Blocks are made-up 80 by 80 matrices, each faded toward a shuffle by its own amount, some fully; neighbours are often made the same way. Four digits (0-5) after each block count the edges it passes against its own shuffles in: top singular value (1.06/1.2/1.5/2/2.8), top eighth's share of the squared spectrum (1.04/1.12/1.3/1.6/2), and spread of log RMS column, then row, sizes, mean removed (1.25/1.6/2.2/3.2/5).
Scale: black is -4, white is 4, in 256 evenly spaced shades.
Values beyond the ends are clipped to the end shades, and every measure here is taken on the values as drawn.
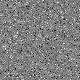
2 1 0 0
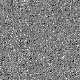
3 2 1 1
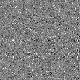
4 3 1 1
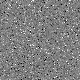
0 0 0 0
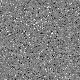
0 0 0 0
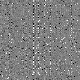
4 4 2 1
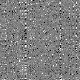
4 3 2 1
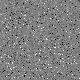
0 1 0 1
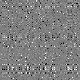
5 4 2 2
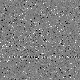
3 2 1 1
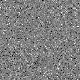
3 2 1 1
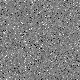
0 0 0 0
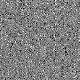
3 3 1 1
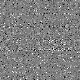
3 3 1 2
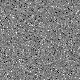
2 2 0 0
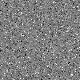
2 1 0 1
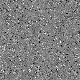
1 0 0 0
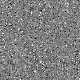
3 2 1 0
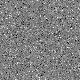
2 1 0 0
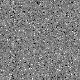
3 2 1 1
